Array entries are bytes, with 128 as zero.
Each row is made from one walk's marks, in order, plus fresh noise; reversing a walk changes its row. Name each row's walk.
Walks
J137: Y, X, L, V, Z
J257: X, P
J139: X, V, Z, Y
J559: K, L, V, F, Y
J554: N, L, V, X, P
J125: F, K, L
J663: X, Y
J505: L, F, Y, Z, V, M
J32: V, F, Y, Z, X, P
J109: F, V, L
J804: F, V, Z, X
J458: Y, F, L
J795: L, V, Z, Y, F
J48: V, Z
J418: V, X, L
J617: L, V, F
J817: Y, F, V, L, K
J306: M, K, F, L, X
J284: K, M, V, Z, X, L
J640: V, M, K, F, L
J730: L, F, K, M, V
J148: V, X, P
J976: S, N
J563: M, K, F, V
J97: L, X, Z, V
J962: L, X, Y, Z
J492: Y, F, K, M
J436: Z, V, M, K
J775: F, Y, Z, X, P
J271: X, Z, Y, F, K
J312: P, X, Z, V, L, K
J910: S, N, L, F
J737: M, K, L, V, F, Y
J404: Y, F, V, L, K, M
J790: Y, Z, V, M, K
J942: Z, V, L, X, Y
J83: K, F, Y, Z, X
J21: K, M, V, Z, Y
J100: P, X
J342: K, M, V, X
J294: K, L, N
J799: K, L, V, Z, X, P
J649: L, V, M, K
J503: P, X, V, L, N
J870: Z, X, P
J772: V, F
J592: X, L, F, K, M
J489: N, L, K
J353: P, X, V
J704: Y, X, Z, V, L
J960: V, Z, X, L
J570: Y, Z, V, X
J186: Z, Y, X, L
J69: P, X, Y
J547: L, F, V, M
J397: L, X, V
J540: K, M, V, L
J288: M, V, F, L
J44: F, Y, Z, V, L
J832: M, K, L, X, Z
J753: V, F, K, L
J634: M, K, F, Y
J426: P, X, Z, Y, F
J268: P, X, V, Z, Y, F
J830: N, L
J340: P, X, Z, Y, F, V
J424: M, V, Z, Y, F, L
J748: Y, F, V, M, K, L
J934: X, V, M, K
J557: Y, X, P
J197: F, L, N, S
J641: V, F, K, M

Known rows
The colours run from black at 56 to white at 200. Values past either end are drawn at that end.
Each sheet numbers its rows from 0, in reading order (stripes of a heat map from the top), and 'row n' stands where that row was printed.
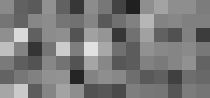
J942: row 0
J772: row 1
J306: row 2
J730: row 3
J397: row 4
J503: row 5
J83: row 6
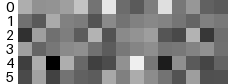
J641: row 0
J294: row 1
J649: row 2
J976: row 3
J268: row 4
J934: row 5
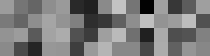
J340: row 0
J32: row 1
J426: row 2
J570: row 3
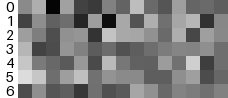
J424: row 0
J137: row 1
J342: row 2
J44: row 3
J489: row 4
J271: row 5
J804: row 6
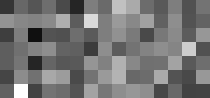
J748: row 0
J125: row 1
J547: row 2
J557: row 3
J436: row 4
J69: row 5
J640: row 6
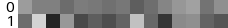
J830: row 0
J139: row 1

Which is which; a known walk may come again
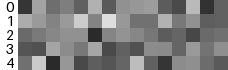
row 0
J649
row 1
J492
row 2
J503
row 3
J617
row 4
J139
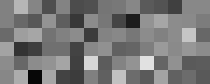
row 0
J563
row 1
J942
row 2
J870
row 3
J97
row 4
J753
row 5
J424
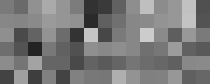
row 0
J32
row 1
J775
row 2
J288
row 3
J790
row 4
J109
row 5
J48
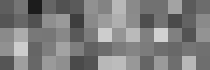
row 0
J436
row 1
J353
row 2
J418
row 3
J634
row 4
J148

